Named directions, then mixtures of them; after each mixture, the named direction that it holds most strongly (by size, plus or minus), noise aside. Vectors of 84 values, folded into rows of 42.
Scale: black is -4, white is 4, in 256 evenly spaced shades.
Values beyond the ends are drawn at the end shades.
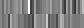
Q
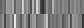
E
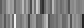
E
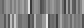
Q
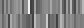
Q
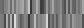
E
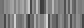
E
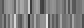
E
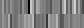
Q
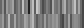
Q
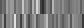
E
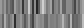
E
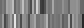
E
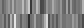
E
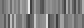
Q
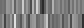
E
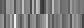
E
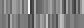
Q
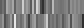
E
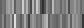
E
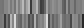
E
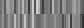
E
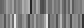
E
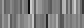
Q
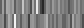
E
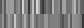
E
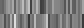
E
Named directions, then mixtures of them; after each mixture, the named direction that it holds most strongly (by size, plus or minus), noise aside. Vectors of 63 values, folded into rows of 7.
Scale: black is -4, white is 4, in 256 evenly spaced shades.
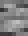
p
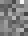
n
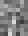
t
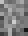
t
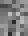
t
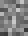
t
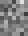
n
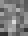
t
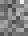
n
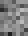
p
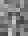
t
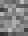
p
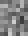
t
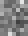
t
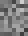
n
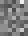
n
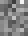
n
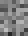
n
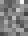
n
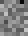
n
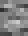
p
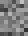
n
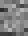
p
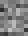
p
